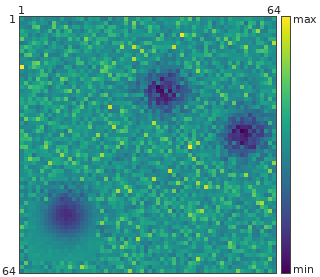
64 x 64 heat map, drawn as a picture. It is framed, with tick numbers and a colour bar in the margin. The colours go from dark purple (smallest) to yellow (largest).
Calmest part: bottom left. Mirror symmetry: none. Odd patch: calmer, in the bottom left. Dips: three. Slope: none.
